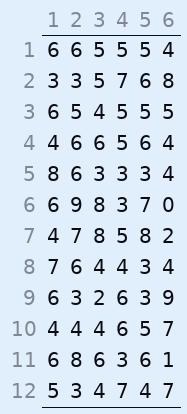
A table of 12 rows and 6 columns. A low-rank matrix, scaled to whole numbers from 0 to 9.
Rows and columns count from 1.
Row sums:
31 32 30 31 27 33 34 28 29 30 30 30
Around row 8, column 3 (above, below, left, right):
8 2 6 4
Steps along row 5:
down down same same up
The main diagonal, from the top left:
6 3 4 5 3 0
